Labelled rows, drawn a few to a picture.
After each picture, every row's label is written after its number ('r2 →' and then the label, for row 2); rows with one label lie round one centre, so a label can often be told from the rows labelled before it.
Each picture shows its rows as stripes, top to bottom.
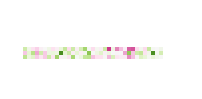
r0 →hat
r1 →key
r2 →hat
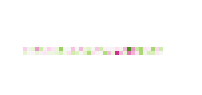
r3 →key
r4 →hat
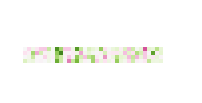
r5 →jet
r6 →key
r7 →jet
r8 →jet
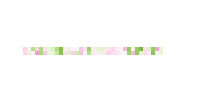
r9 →key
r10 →key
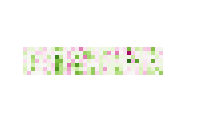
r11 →key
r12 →hat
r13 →jet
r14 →key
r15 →jet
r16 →jet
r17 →jet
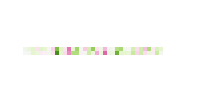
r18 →jet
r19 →jet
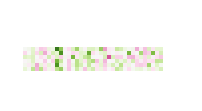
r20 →jet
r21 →key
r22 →hat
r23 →jet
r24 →jet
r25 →jet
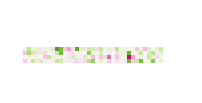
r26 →jet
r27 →key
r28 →hat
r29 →key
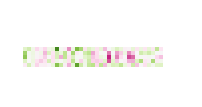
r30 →jet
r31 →hat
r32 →hat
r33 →hat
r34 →jet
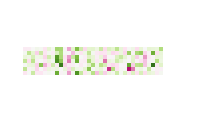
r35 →jet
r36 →key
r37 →jet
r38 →jet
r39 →key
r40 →hat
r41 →jet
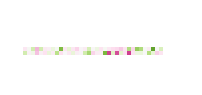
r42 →key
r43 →hat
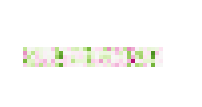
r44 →hat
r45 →key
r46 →key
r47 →hat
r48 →key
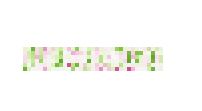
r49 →jet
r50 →key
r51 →key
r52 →key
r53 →jet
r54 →hat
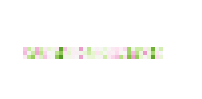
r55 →key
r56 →key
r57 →key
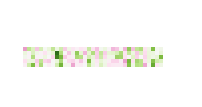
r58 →key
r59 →jet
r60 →jet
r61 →key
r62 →key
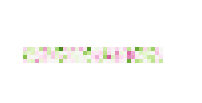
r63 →key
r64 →hat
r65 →hat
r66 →key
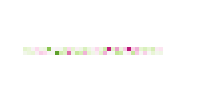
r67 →hat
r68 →jet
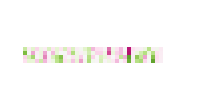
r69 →hat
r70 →hat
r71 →key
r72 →key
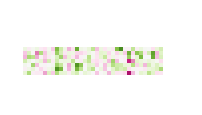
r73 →jet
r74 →key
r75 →key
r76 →hat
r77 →jet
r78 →jet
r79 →hat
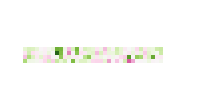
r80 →jet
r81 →jet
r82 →key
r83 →hat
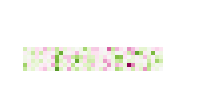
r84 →hat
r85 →key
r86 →jet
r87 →jet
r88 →hat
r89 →jet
